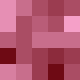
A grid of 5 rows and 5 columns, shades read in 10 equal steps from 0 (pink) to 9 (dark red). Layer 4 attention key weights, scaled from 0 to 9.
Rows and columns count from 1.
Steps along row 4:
down up up down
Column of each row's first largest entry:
4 2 2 1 4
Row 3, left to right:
4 5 3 3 3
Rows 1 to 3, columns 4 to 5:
6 5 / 5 0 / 3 3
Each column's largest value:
9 5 6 9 6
